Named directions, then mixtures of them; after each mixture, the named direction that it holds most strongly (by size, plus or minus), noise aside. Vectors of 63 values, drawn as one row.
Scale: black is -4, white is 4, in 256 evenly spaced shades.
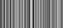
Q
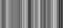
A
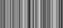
A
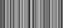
Q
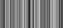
A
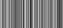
Q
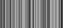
Q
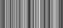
A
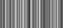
Q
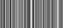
Q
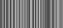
Q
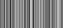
Q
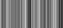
A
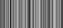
Q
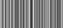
Q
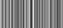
Q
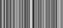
Q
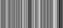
A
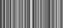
Q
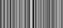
Q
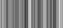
A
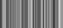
A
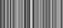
Q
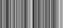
A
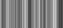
A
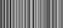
Q
